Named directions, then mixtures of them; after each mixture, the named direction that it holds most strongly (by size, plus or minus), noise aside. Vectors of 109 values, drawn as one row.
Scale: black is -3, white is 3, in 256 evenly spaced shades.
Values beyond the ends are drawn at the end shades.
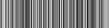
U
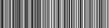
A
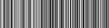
A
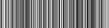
U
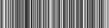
U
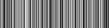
U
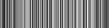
U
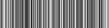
U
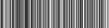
A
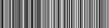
A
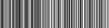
A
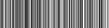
A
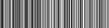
A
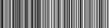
A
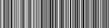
A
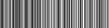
A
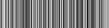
U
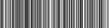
A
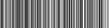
A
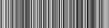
U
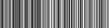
A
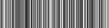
U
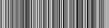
U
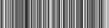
U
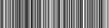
A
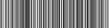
U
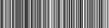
A
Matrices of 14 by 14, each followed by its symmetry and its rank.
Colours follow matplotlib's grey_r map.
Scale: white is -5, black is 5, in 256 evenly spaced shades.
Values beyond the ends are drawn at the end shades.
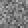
neither, full rank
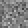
antisymmetric, full rank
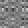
neither, rank two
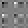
symmetric, rank one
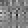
neither, rank three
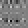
neither, rank two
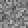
neither, full rank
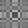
symmetric, rank one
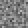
antisymmetric, full rank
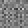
neither, rank three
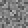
symmetric, full rank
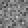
symmetric, full rank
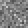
symmetric, full rank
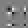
symmetric, rank one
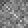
symmetric, full rank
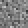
antisymmetric, full rank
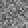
neither, full rank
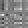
neither, rank two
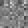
neither, rank three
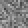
antisymmetric, full rank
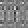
neither, rank two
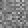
neither, rank three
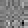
neither, rank two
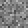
antisymmetric, full rank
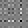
symmetric, rank one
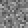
neither, full rank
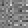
neither, rank three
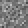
symmetric, full rank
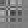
symmetric, rank one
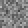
neither, full rank
